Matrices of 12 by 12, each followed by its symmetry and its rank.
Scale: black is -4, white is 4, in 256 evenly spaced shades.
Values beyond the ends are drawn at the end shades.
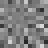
antisymmetric, rank two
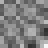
symmetric, rank two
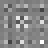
symmetric, rank two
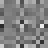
neither, rank two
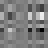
neither, rank one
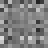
antisymmetric, rank two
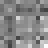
symmetric, rank two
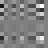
neither, rank one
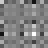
symmetric, rank one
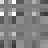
symmetric, rank one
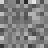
neither, rank two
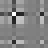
symmetric, rank one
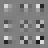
symmetric, rank one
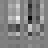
neither, rank one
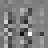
neither, rank two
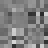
antisymmetric, rank two
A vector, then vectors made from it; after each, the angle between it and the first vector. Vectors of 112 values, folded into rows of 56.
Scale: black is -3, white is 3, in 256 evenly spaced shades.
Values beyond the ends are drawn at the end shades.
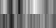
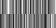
orthogonal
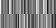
orthogonal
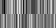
partly opposed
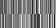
orthogonal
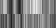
nearly parallel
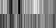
nearly parallel
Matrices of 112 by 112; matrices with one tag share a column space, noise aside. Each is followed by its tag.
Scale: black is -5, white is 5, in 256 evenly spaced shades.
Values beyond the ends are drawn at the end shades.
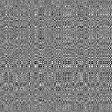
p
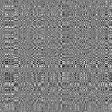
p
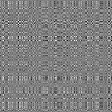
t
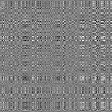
t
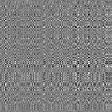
p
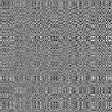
t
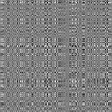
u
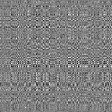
p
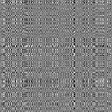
u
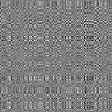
t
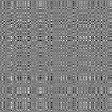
t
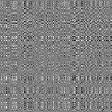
t
